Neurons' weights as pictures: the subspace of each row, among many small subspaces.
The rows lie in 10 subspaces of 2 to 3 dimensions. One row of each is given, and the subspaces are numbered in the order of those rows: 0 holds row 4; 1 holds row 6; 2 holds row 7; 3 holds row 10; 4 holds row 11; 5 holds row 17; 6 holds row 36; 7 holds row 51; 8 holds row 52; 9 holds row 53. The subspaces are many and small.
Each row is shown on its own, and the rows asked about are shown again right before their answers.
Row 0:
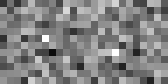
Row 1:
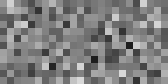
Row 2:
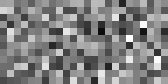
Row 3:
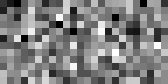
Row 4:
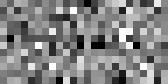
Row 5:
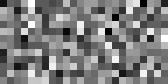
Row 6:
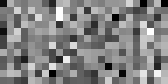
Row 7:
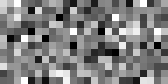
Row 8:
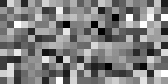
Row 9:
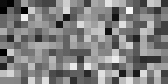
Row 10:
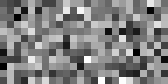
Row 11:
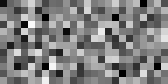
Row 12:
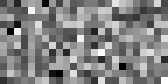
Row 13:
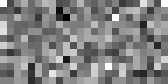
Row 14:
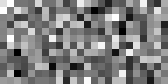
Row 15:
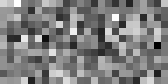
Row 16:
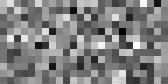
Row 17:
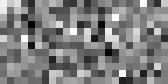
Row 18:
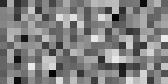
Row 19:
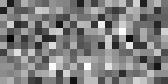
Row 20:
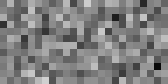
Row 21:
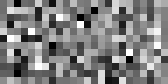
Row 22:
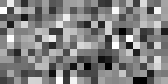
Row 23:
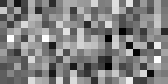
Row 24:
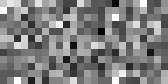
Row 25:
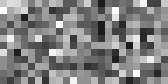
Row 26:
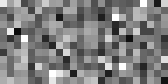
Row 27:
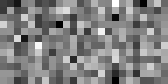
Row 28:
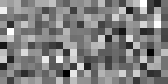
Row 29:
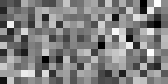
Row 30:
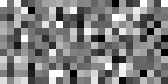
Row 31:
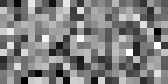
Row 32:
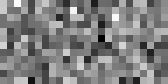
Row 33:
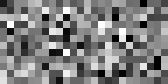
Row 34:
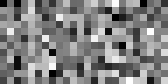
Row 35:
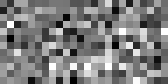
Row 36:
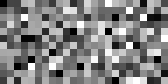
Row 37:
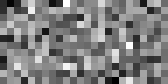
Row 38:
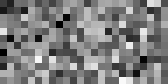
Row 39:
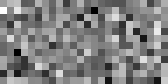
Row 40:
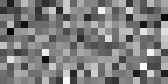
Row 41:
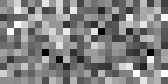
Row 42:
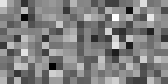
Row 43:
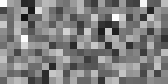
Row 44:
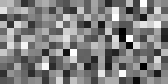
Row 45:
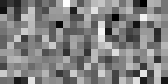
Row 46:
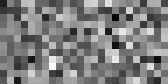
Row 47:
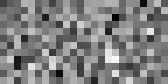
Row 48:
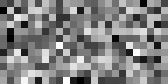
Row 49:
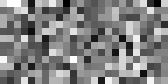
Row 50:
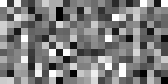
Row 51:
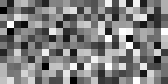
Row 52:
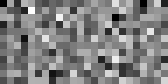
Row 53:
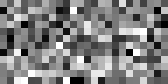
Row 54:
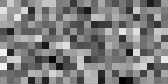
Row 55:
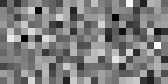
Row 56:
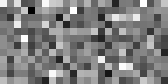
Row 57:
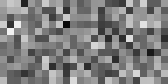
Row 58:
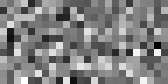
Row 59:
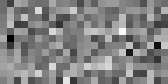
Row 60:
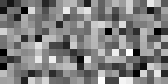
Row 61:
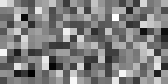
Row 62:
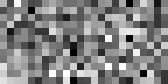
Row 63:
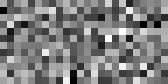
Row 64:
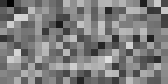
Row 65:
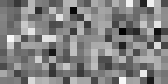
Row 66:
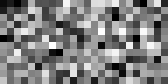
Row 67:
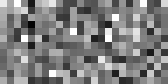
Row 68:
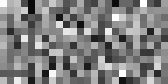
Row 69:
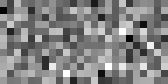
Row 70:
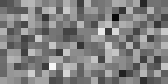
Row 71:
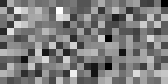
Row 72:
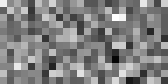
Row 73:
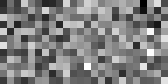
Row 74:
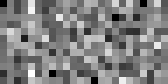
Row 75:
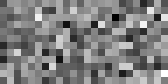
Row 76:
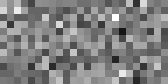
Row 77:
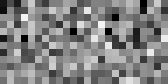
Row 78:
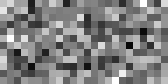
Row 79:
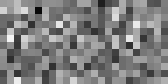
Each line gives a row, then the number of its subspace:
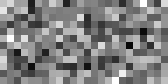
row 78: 9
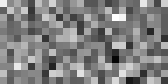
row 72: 6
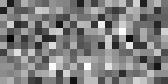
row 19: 5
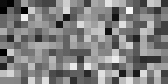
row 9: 3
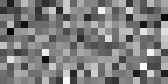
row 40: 8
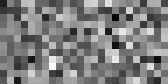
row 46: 6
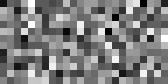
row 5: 4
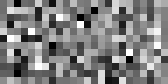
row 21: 0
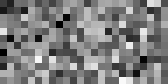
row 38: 3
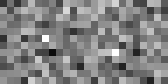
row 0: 3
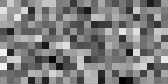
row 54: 3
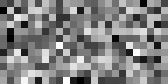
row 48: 9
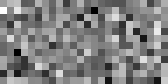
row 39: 0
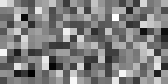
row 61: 4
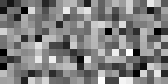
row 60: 3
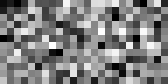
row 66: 3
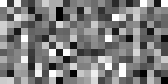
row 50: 1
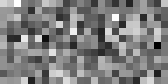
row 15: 2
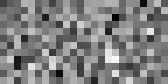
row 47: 6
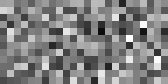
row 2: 4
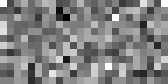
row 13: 1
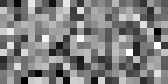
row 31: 9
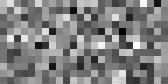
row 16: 0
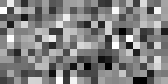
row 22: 5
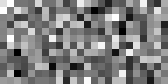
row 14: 0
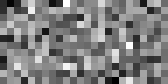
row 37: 9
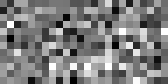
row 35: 5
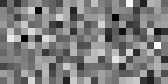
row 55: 2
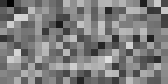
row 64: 9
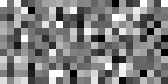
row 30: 8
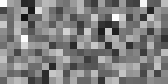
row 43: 4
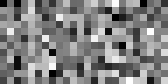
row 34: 6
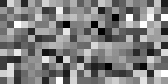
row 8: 8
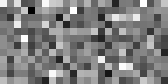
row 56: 8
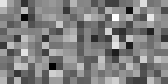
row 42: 6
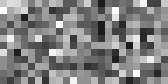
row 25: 3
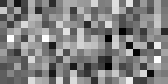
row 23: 5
